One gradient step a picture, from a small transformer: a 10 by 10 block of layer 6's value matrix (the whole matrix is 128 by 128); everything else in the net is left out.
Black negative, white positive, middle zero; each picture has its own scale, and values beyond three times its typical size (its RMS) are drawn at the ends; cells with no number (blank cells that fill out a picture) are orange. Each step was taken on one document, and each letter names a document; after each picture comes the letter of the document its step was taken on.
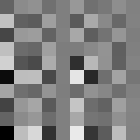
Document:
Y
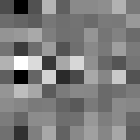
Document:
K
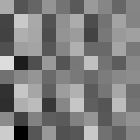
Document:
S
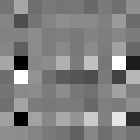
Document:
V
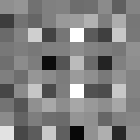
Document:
S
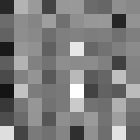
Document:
S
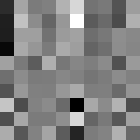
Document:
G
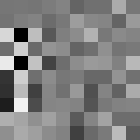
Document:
V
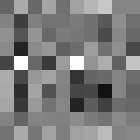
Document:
S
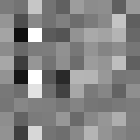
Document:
V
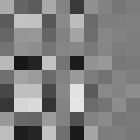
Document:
K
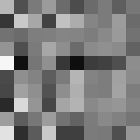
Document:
K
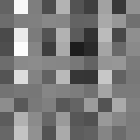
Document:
G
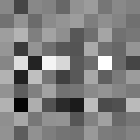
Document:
S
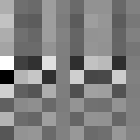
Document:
Y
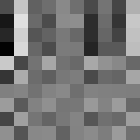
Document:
G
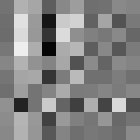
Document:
G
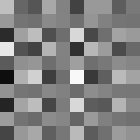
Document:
Y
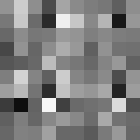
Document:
G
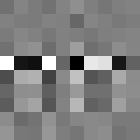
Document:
S
